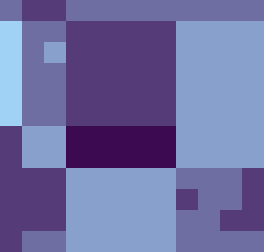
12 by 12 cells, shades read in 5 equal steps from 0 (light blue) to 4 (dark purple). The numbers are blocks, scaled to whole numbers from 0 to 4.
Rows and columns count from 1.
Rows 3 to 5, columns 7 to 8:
3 3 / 3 3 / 3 3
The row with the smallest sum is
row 12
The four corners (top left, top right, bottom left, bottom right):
2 2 3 2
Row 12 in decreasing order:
3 2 2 2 2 2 2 1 1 1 1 1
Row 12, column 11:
2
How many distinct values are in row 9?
3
